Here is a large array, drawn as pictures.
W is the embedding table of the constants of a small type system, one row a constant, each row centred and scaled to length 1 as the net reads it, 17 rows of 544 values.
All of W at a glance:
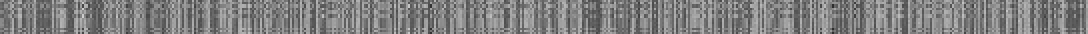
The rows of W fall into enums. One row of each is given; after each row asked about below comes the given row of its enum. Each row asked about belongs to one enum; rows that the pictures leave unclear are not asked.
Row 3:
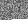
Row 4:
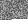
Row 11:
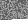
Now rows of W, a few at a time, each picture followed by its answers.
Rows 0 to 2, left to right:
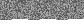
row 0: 11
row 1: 4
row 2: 3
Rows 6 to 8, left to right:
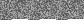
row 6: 11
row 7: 4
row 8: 4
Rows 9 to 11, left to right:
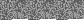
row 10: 11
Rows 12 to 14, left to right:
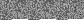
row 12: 11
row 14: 3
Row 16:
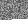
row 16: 3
